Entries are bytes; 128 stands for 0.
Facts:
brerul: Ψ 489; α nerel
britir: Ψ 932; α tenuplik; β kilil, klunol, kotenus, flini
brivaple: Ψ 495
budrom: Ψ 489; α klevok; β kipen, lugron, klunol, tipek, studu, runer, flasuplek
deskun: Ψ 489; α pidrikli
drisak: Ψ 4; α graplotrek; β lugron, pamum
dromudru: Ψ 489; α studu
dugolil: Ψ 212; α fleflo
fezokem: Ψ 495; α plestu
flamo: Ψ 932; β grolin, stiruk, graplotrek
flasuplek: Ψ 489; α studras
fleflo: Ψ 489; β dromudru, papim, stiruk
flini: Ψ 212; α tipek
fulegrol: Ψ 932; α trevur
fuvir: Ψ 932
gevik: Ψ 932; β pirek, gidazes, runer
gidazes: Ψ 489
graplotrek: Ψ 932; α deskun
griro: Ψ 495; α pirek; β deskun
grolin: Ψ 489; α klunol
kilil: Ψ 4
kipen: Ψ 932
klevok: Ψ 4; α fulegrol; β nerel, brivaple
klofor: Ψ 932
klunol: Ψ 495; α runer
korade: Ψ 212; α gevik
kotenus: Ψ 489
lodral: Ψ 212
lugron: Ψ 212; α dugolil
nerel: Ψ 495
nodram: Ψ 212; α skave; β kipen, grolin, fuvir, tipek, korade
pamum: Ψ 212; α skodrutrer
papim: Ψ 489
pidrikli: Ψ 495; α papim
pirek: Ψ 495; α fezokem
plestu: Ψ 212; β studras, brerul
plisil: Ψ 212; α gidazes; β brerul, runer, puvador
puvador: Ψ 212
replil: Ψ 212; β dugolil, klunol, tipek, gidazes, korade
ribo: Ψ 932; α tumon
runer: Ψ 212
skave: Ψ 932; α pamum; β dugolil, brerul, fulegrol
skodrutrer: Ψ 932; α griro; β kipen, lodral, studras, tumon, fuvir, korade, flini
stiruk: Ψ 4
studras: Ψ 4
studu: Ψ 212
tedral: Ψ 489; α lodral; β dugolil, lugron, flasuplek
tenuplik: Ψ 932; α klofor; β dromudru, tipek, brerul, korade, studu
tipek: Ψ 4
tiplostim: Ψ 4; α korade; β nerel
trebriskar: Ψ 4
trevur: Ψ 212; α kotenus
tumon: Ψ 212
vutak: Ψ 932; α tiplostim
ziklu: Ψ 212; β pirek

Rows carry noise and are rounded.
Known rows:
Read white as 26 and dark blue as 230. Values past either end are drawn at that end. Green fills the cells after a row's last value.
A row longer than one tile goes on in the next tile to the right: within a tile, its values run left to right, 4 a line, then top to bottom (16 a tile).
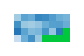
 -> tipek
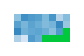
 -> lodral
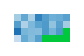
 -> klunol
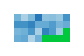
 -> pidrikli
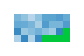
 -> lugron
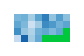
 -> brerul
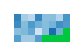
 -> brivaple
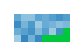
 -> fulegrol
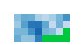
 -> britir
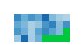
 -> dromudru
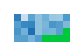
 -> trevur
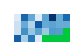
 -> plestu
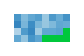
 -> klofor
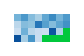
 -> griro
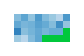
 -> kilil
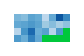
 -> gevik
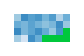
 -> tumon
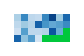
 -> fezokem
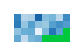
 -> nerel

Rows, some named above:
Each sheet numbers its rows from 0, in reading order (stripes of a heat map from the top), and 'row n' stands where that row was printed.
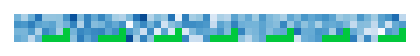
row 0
pidrikli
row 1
graplotrek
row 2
nodram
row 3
klevok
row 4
kilil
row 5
korade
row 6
pamum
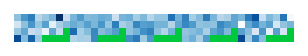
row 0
skave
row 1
flini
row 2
plisil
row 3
deskun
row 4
nodram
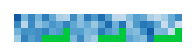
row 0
graplotrek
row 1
stiruk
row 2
britir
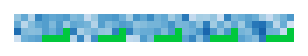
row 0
klunol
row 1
lugron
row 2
studras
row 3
drisak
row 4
britir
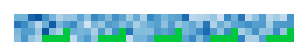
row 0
papim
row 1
gidazes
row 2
klunol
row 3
drisak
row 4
tiplostim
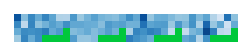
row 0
graplotrek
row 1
trebriskar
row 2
flamo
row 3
budrom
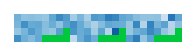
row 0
ziklu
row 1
runer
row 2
tedral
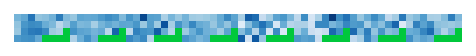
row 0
tenuplik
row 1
studu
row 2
fleflo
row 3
ziklu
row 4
skodrutrer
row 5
pirek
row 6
kotenus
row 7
replil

